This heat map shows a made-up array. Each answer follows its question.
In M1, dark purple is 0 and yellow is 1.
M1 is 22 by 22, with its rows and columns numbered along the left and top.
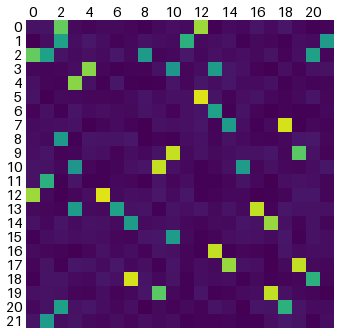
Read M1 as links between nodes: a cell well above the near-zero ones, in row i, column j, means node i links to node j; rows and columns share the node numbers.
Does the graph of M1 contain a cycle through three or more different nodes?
no
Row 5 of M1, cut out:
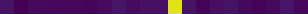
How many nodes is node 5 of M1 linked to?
1
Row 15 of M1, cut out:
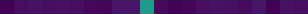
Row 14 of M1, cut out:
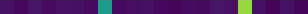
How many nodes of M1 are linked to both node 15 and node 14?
0
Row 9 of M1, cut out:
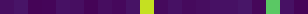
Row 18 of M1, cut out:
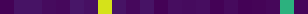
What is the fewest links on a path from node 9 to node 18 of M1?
5
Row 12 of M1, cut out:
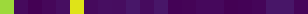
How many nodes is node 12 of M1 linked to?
2
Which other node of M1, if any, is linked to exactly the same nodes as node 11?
node 21
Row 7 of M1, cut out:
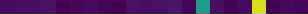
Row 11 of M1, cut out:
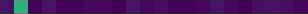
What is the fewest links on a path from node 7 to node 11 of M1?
5
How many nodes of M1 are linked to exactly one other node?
8
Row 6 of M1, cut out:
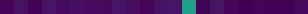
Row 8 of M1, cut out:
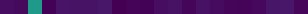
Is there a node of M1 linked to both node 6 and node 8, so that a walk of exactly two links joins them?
no
